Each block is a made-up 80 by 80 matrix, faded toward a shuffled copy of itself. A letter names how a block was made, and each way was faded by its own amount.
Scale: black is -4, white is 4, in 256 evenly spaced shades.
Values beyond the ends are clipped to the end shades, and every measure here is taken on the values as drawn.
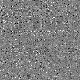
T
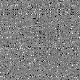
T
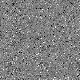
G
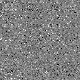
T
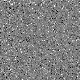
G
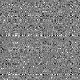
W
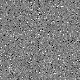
G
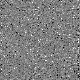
G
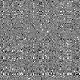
W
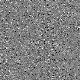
G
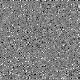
T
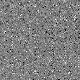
G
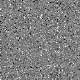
G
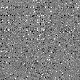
T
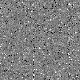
G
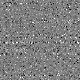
T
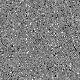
G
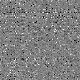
T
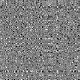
W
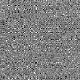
W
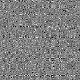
W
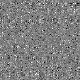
T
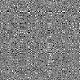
W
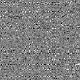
W
